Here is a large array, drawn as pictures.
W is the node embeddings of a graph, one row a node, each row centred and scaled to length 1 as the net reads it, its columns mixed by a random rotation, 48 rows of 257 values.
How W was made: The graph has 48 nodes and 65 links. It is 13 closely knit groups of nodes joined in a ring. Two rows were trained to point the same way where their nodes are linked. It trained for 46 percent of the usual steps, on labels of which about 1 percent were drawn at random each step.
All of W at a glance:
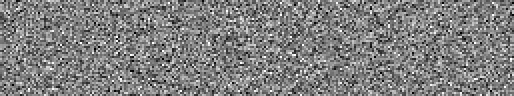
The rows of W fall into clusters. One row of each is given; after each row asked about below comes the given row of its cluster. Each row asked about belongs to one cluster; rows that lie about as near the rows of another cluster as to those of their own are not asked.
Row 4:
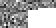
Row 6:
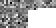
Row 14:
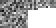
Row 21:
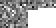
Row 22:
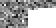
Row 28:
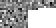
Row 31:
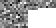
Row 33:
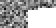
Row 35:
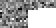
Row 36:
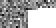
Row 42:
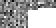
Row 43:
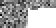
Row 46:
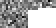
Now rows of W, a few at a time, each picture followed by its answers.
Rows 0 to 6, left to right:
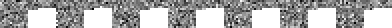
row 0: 31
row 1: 28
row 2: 46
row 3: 22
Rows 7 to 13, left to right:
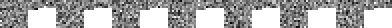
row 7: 28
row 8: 33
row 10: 42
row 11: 33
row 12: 36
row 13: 42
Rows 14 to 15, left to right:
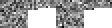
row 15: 4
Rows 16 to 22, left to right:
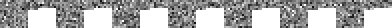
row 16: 42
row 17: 36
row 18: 46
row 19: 33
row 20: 46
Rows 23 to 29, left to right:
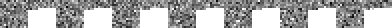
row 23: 4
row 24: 33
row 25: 43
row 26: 46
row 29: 22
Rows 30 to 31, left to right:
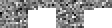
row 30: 35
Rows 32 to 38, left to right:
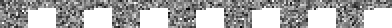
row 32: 43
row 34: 4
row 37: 6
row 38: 14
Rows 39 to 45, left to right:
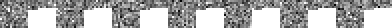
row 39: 21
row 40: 6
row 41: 4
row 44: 31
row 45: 36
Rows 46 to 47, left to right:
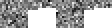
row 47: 35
